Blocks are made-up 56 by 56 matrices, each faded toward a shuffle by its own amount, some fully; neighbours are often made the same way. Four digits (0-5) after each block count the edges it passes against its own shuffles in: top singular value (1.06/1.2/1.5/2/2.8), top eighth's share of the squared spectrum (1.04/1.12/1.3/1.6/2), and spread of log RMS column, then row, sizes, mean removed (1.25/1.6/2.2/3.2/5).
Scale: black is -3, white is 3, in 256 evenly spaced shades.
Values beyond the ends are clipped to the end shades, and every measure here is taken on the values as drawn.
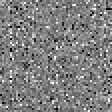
1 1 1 0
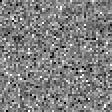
0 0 0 0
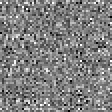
3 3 1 2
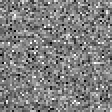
1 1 0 0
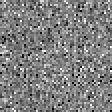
3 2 0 1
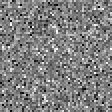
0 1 0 0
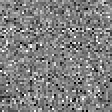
3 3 1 2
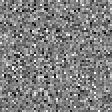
3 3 1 2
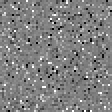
0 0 0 0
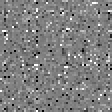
2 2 1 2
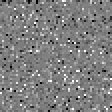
1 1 1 1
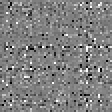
2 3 2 2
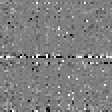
3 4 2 2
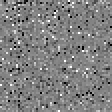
1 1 1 0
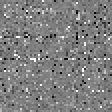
2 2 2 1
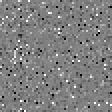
1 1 0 0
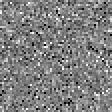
2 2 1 0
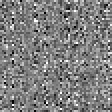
3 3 3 0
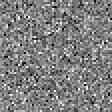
0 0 0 0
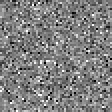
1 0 0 0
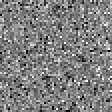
0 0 0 0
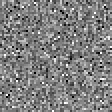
0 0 1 0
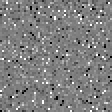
0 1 0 0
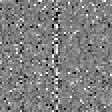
4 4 2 1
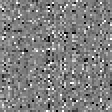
3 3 2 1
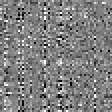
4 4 3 2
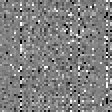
4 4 3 0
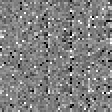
3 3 2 0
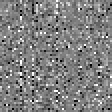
3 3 2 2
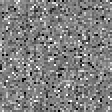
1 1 0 0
